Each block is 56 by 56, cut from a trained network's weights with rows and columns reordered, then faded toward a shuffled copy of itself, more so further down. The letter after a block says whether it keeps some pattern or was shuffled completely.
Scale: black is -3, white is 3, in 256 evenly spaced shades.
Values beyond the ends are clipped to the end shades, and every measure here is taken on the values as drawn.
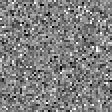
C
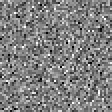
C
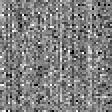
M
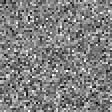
C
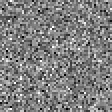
C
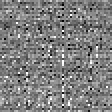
M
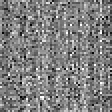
M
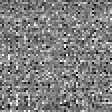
M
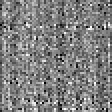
M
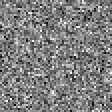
C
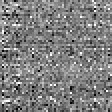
M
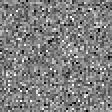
C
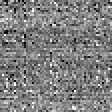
M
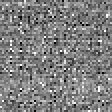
M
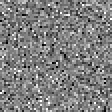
C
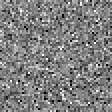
C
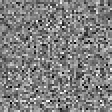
M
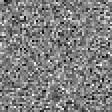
C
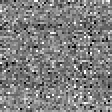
M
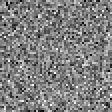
C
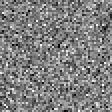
C
